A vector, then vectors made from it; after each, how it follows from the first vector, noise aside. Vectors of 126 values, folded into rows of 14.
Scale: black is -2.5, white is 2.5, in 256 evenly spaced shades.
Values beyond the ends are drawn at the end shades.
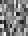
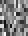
copied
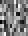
copied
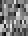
sign-scrambled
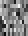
sign-scrambled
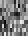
sign-scrambled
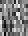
sign-scrambled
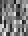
sign-scrambled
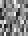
sign-scrambled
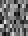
sign-scrambled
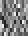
sign-scrambled
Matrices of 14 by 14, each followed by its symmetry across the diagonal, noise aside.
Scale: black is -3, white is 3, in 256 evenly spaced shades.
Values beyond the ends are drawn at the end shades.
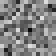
symmetric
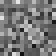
symmetric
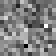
antisymmetric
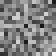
symmetric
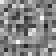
symmetric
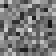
symmetric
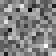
symmetric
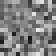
antisymmetric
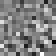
antisymmetric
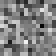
antisymmetric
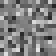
antisymmetric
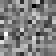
antisymmetric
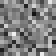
antisymmetric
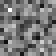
symmetric
